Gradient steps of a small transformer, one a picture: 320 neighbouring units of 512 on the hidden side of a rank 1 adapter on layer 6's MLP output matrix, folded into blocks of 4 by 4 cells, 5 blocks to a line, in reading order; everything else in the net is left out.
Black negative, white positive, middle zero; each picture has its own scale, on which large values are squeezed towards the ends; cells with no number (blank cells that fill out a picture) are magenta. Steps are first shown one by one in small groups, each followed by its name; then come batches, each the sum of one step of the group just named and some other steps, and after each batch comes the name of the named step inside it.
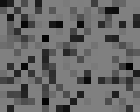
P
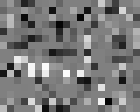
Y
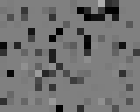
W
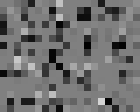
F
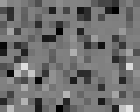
F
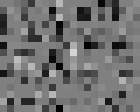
F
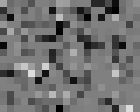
F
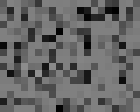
W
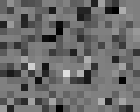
Y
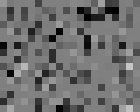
W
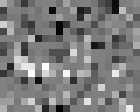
Y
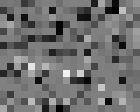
Y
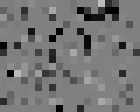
W
